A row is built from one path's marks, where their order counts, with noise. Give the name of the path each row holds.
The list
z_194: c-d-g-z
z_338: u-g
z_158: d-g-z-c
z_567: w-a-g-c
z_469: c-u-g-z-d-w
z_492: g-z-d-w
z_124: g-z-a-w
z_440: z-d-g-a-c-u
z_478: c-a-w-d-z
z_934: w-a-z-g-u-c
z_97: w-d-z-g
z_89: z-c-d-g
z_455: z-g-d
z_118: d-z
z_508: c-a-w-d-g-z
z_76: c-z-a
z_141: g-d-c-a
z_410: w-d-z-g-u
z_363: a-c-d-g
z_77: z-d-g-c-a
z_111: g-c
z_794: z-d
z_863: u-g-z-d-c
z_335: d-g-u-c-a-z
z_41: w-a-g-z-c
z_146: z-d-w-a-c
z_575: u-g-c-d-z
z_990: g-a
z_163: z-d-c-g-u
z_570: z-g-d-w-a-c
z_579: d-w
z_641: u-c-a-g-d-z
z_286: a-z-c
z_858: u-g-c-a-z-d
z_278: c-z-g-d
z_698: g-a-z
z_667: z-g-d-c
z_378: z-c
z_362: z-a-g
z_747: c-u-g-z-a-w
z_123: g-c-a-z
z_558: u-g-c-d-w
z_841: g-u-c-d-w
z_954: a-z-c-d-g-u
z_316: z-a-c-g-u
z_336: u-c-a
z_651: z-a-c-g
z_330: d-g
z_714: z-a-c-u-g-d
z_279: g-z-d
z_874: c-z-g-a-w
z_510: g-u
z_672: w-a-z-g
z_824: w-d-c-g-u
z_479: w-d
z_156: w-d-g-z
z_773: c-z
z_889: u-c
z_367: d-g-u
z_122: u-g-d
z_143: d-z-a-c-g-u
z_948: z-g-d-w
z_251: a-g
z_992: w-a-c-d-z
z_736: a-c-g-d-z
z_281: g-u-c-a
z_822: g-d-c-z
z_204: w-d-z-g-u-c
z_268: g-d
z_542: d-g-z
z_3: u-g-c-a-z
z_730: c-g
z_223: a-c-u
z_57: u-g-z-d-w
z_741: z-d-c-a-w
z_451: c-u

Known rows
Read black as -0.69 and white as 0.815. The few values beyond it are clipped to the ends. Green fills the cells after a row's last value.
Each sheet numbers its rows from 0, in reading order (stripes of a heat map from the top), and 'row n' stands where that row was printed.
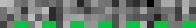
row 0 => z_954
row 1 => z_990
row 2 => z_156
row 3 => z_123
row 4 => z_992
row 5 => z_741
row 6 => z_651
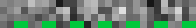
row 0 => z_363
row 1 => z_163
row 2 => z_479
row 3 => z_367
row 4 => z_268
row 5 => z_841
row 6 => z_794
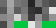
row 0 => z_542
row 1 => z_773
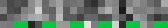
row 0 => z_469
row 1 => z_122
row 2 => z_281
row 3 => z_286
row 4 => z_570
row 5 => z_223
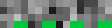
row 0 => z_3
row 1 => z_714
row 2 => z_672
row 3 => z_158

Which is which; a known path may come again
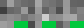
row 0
z_123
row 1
z_542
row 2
z_575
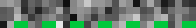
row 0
z_672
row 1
z_874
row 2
z_146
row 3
z_316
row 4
z_194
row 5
z_508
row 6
z_992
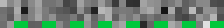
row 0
z_362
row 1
z_455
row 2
z_124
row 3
z_730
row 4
z_478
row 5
z_714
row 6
z_451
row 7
z_698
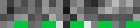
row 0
z_747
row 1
z_204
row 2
z_570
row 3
z_286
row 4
z_440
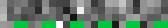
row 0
z_281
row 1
z_41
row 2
z_378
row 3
z_948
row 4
z_410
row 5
z_824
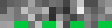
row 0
z_822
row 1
z_990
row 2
z_111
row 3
z_158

